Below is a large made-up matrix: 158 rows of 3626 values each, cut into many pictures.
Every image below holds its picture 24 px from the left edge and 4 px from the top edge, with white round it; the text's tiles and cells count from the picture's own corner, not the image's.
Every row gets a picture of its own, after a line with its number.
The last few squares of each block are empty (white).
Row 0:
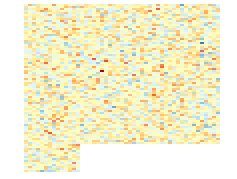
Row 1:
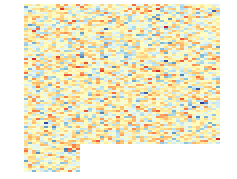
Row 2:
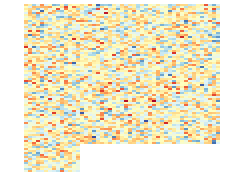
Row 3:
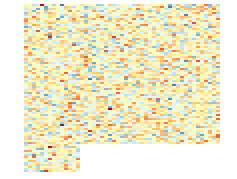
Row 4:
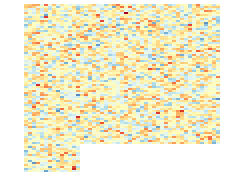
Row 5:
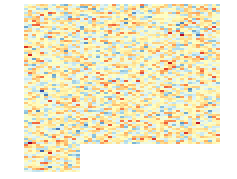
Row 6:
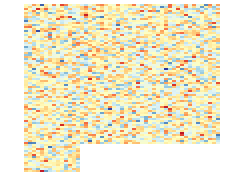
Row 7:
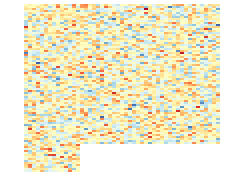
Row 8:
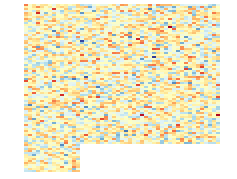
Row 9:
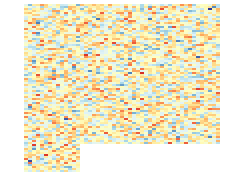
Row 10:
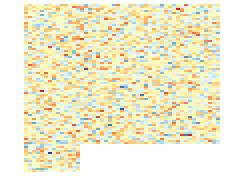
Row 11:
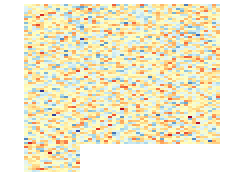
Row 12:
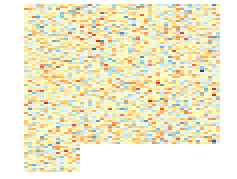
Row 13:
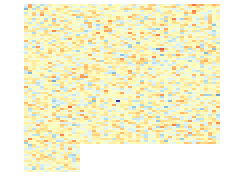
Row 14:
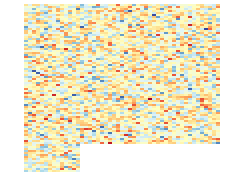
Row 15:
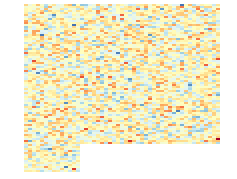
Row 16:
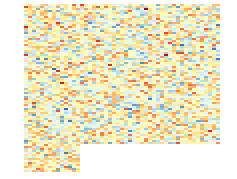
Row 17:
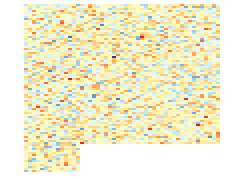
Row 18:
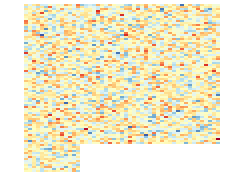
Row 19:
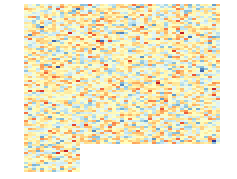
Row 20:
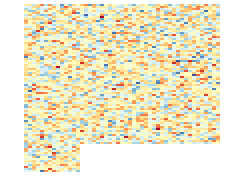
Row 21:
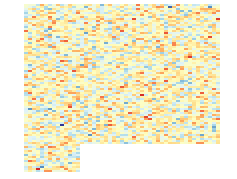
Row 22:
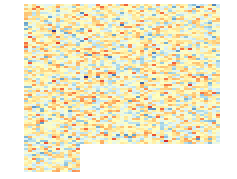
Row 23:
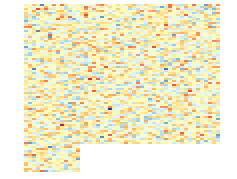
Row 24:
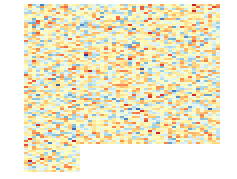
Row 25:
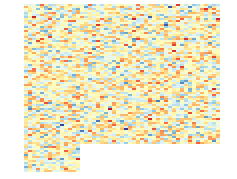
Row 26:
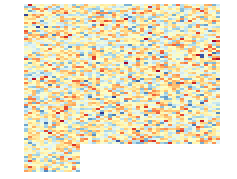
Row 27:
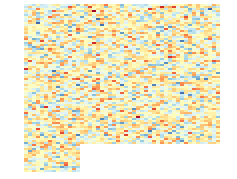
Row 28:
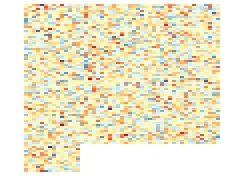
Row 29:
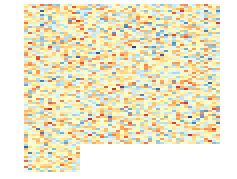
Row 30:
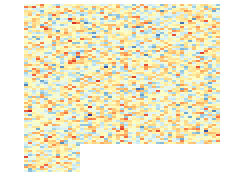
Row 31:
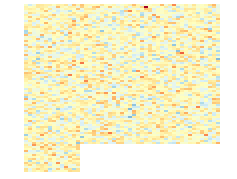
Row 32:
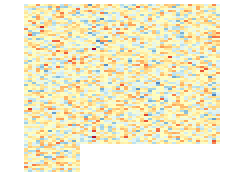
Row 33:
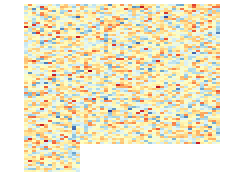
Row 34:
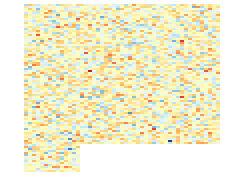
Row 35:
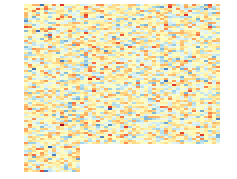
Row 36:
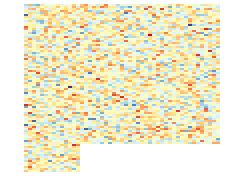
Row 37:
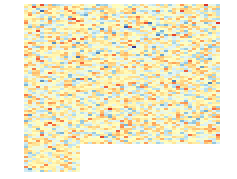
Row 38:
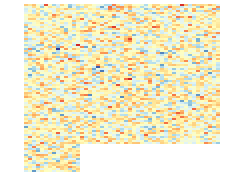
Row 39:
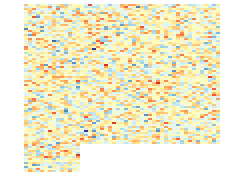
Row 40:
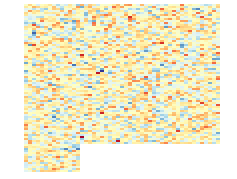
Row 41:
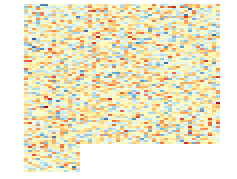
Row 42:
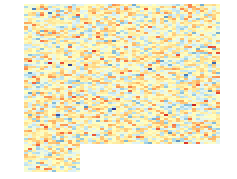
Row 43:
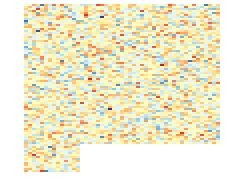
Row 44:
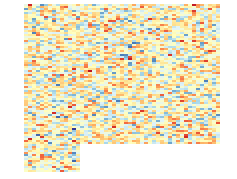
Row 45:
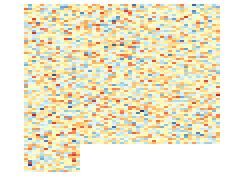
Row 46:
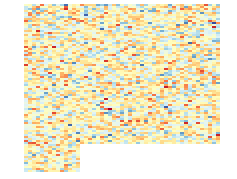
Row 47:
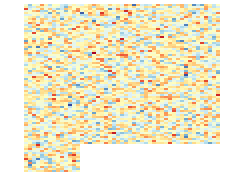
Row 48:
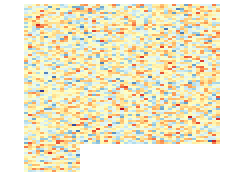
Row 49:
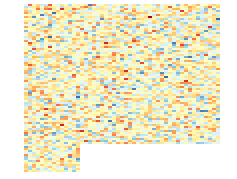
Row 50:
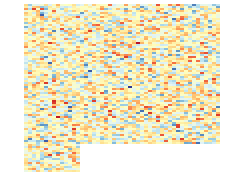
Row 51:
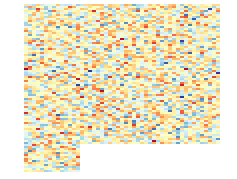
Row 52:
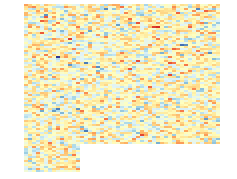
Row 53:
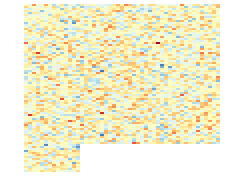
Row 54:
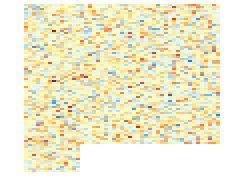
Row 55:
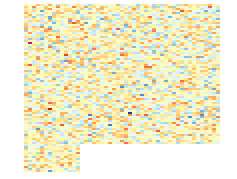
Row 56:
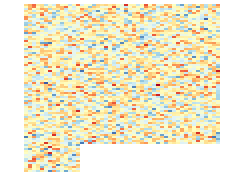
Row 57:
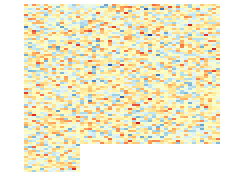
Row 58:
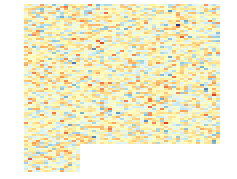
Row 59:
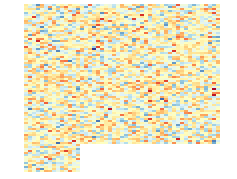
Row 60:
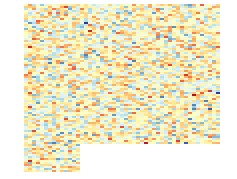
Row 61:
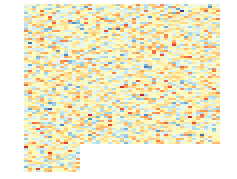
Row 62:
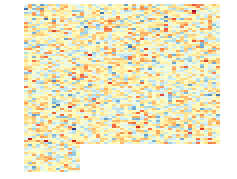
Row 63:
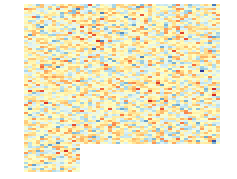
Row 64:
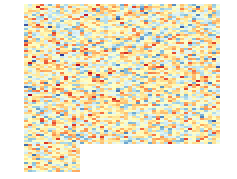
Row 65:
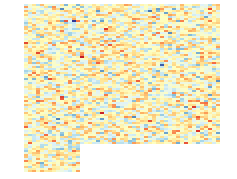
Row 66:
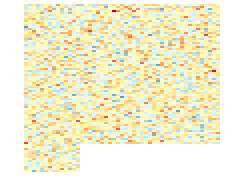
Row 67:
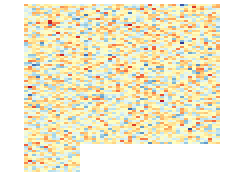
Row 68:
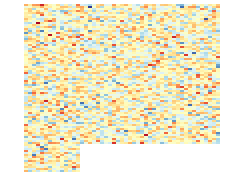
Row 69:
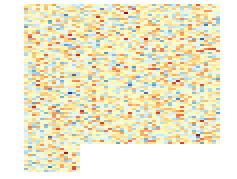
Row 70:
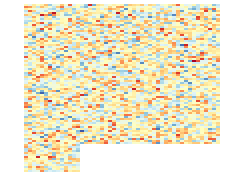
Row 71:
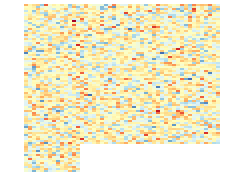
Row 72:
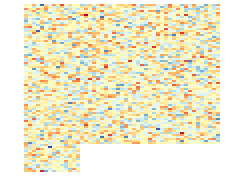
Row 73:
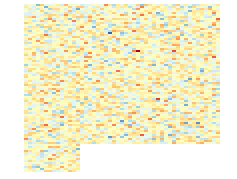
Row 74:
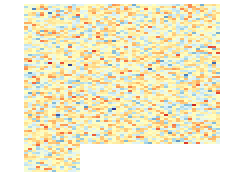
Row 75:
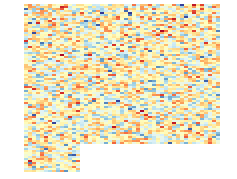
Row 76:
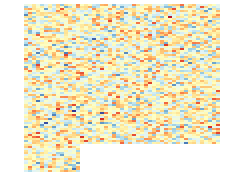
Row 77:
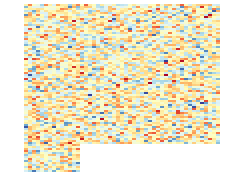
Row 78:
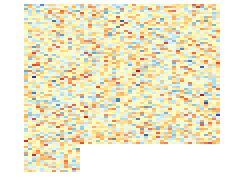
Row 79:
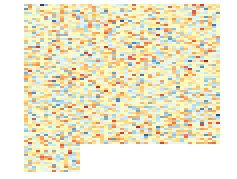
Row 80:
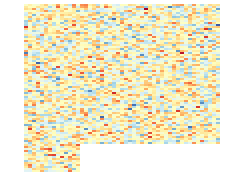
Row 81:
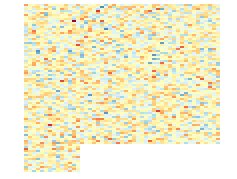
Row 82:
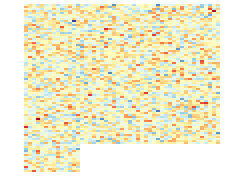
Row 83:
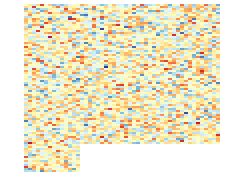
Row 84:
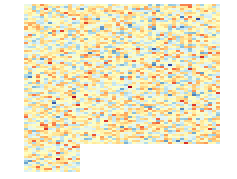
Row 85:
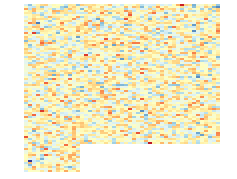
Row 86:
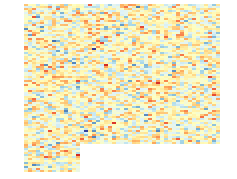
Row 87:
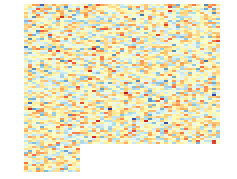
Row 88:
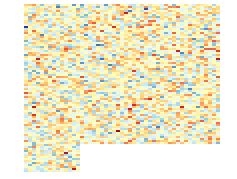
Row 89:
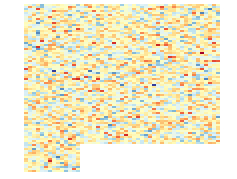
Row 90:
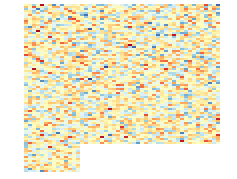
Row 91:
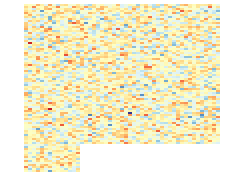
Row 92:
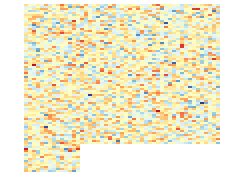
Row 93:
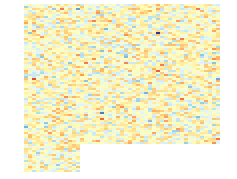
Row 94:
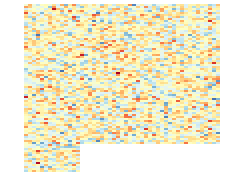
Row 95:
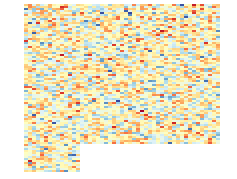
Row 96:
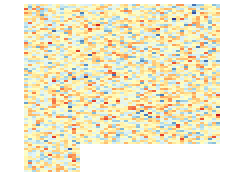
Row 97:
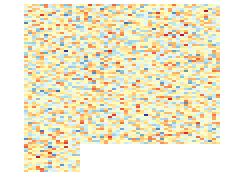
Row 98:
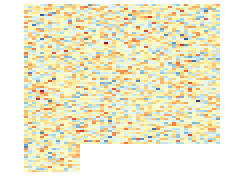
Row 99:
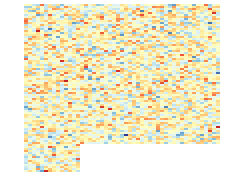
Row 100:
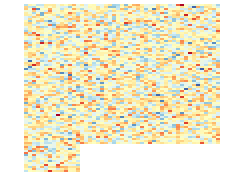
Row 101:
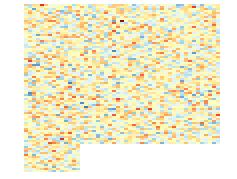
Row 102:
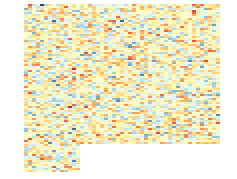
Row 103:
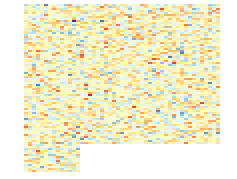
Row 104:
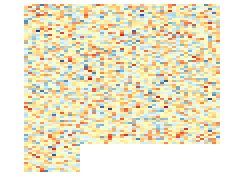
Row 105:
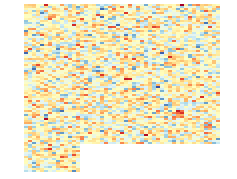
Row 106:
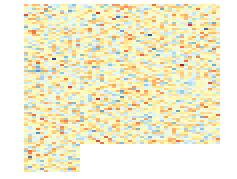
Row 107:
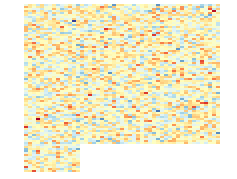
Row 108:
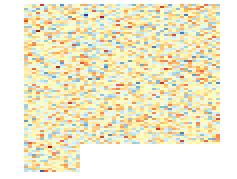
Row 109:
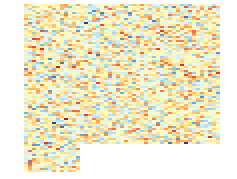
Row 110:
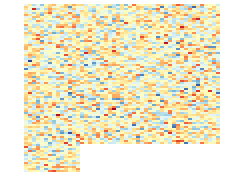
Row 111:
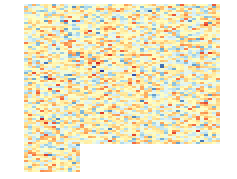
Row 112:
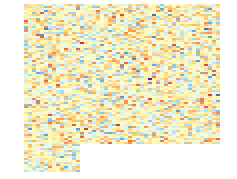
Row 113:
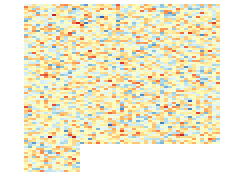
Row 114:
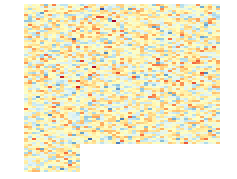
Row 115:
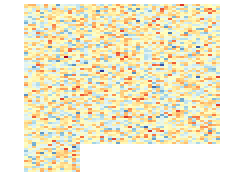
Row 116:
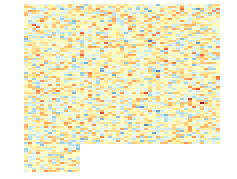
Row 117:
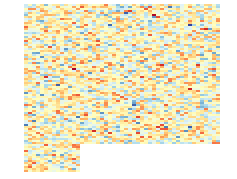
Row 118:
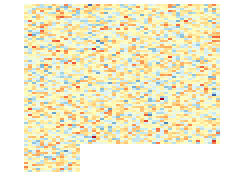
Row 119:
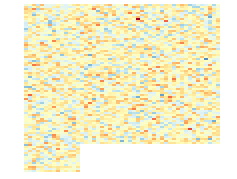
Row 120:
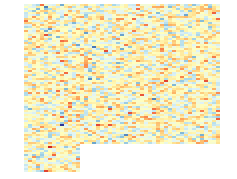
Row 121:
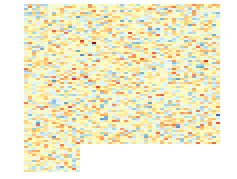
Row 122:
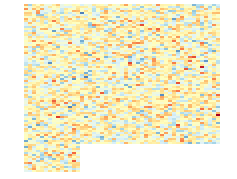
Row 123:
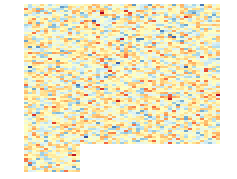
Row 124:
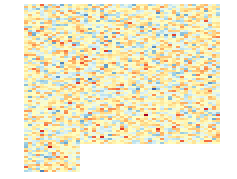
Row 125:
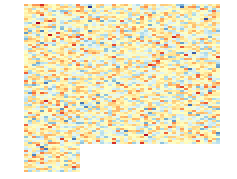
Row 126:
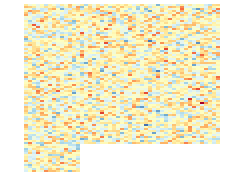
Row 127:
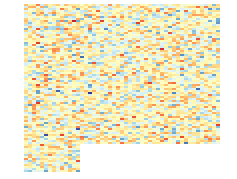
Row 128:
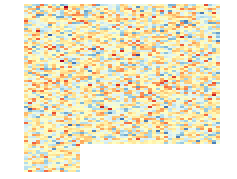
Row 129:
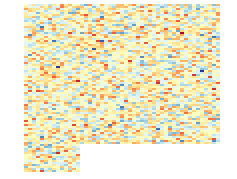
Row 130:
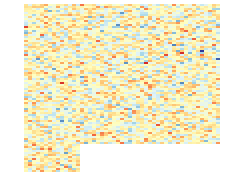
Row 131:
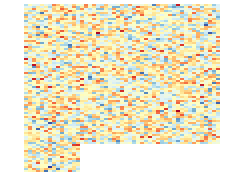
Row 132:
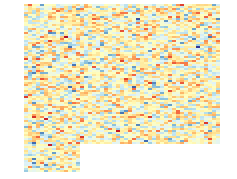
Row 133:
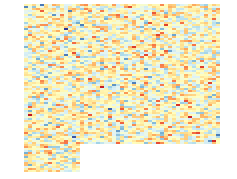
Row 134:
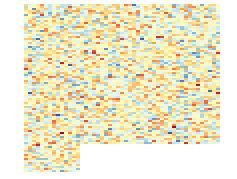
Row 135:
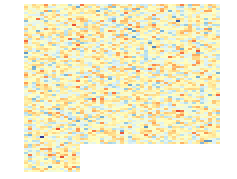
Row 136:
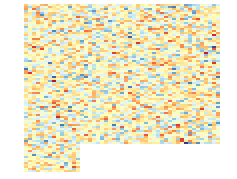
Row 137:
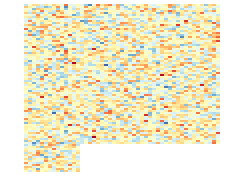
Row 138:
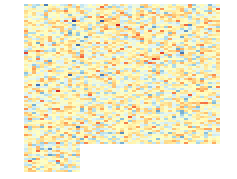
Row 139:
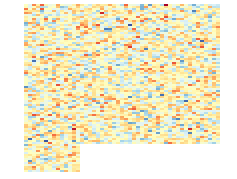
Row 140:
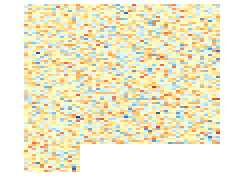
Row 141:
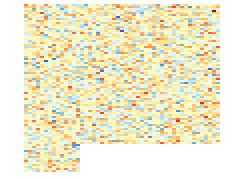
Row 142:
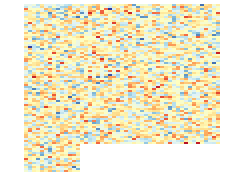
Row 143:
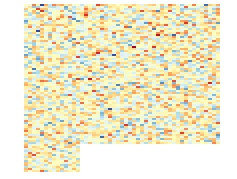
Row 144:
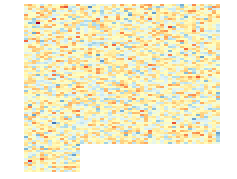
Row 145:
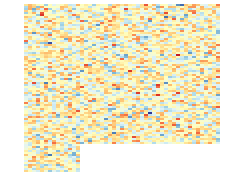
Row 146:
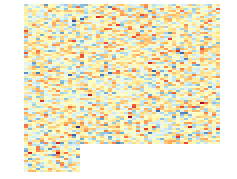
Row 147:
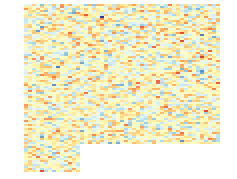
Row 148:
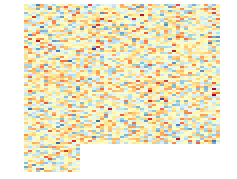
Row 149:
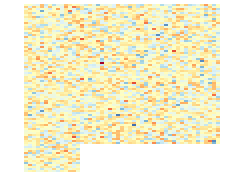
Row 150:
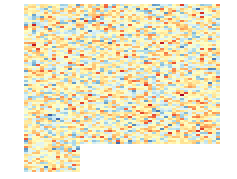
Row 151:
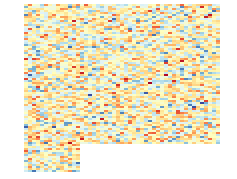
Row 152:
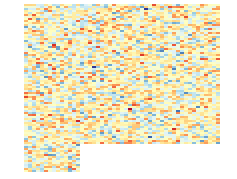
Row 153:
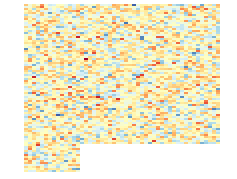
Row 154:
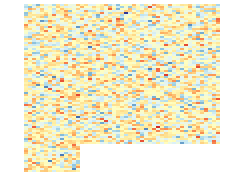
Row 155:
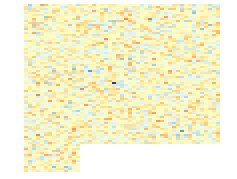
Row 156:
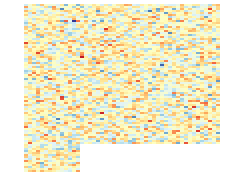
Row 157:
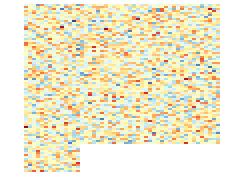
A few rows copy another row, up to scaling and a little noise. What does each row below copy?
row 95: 75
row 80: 7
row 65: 156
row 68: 125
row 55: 91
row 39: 86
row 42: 74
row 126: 116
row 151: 77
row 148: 59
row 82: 107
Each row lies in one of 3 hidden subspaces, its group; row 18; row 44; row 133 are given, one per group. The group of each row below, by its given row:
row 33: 44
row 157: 18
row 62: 44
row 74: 44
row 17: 44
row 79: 44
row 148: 133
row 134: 44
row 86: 133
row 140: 18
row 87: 133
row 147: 133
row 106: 18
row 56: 44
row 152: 18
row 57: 18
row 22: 44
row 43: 133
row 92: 18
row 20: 133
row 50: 44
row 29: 133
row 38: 18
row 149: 133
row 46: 133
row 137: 133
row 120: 133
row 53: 18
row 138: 18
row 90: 133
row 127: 18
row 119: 44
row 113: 133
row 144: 44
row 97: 133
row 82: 18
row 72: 133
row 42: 44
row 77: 18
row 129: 133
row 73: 133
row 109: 44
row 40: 18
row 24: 44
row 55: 133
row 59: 133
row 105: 18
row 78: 44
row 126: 18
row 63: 133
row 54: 44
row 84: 44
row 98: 133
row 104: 133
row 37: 133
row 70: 133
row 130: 18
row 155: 44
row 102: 44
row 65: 18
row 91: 133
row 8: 44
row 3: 133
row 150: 18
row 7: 18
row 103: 18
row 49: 133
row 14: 18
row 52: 18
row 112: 18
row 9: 44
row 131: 18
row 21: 133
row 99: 133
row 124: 133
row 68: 44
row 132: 18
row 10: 133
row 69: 18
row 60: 44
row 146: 18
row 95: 44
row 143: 133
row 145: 44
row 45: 44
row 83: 133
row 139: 44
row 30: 133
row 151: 18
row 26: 18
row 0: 18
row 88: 18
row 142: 44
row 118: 133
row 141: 18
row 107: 18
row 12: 133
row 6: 133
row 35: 133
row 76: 18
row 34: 44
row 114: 18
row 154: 18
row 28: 133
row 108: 133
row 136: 44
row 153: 44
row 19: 133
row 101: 44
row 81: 18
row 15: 18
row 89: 44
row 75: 44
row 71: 18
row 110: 44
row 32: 133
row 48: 133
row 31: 18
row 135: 18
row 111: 18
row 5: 133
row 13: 44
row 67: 44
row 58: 133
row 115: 18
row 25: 133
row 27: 44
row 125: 44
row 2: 133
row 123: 44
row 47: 44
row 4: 18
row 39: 133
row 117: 18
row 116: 18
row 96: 44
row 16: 18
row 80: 18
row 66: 18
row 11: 133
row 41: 44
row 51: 44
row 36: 18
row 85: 44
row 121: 44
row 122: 44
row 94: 18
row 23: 133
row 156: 18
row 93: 18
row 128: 133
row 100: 44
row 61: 133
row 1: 18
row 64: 44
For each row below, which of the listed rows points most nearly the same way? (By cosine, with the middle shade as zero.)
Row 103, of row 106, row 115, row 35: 115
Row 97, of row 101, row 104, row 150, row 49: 104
